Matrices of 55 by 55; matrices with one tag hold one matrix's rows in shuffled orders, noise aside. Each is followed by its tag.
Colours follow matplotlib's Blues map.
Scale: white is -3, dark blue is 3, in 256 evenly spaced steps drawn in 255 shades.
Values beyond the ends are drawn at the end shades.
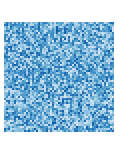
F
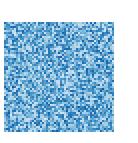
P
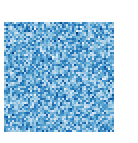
F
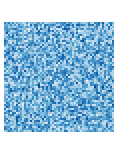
P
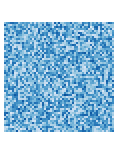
P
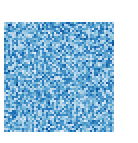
P
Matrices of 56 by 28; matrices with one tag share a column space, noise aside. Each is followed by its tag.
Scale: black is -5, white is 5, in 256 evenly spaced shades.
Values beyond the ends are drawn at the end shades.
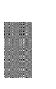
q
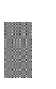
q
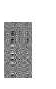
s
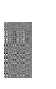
s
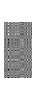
q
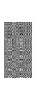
q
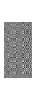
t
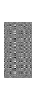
t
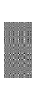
s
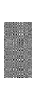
q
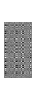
t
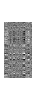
s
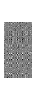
s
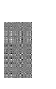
s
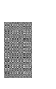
t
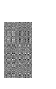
s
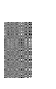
q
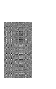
s
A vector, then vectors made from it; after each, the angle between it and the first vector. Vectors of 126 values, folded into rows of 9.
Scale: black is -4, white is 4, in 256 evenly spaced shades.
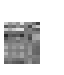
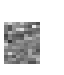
partly aligned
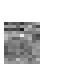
nearly opposite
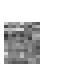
nearly parallel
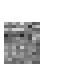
nearly parallel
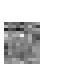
nearly opposite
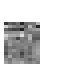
nearly opposite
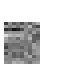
nearly opposite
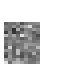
partly opposed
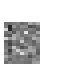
orthogonal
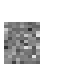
orthogonal
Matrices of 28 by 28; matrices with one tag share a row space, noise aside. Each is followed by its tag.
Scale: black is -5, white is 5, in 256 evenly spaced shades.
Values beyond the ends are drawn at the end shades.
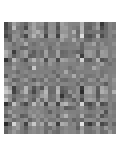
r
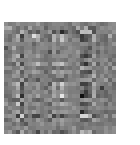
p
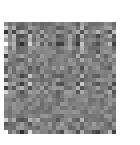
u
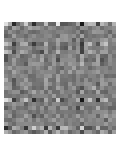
r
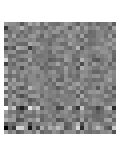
u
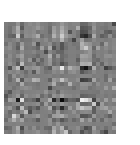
p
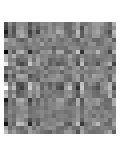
u
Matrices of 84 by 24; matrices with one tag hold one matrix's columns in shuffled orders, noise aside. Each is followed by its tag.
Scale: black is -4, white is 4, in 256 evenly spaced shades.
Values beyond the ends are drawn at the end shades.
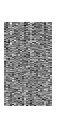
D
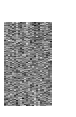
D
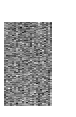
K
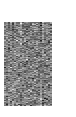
D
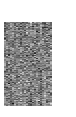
K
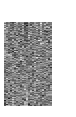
D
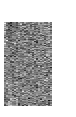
D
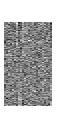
D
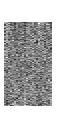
D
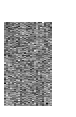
K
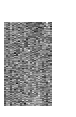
K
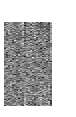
D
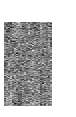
K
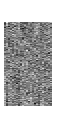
K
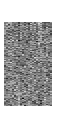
D
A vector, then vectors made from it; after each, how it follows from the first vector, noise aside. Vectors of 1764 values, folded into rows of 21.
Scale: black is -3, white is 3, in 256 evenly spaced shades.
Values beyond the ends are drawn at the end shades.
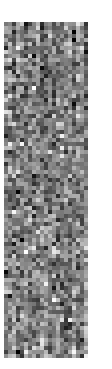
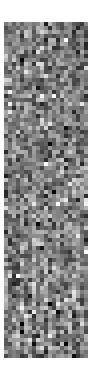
wrapped around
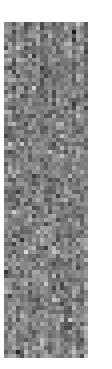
shrunk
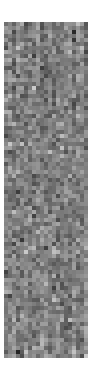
shrunk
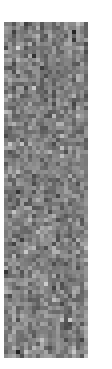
shrunk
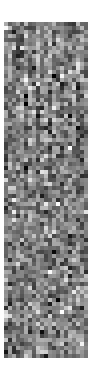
wrapped around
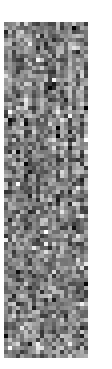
wrapped around
